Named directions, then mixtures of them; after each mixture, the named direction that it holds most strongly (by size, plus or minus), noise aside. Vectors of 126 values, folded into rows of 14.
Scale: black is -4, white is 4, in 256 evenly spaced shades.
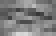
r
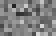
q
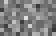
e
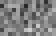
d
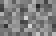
e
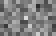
e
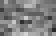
r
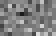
q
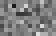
q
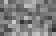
e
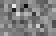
q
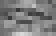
r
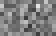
d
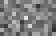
e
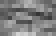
r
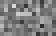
q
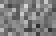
d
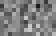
d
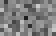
e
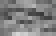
r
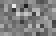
q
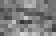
r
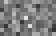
e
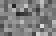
q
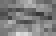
r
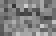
q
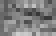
r
